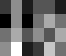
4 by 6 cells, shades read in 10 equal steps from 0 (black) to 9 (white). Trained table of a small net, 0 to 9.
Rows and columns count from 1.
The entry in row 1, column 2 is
5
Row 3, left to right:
4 6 3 5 3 6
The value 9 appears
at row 4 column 2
